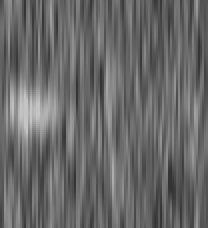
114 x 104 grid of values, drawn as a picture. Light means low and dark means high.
Average level on the scale: 60%. Ninth with the lowest average: middle left. Grain: streaks running down. Dips: one, in the middle left.
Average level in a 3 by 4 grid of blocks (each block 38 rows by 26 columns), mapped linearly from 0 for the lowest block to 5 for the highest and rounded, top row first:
4445 | 0333 | 4445
